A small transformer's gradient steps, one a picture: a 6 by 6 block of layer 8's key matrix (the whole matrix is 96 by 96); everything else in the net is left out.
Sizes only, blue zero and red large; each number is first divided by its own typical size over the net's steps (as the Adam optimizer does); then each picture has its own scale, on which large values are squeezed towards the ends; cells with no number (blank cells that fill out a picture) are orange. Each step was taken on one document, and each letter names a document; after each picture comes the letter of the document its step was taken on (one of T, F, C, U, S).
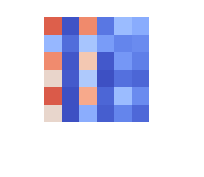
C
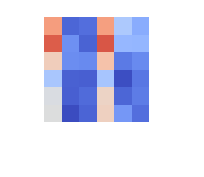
C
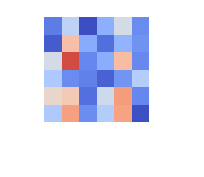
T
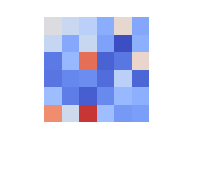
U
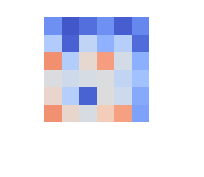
T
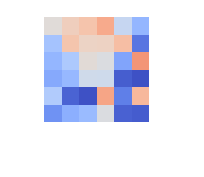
C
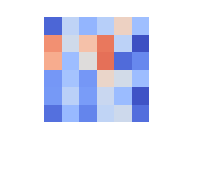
C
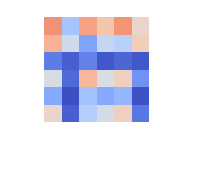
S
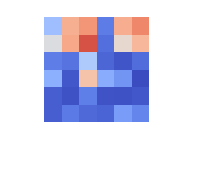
S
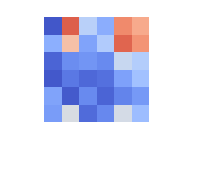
C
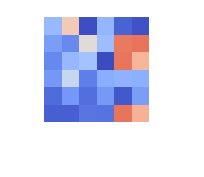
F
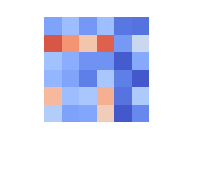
F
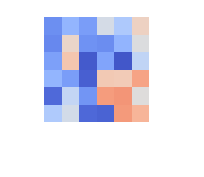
T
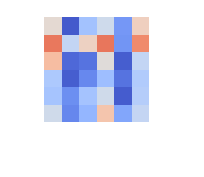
F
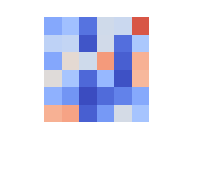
U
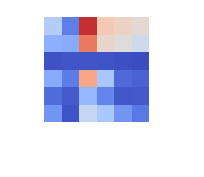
S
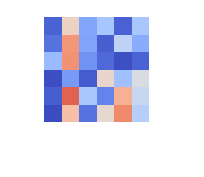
T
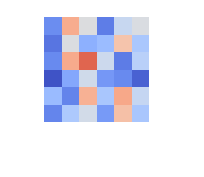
T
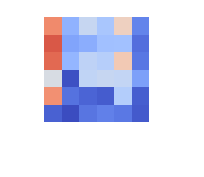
C
